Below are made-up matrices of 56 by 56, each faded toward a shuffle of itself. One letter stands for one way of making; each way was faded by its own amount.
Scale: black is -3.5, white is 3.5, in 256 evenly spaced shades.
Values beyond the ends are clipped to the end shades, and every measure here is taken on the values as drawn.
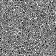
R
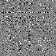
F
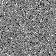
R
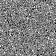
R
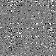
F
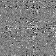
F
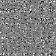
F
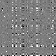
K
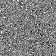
R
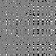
K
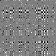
K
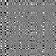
K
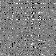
F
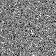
R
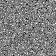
R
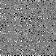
F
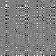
K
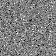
R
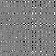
K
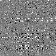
F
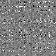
F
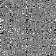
F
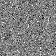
R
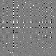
K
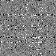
F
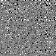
F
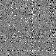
F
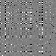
K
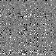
F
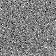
R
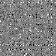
F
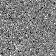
R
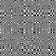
K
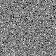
R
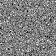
R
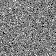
R
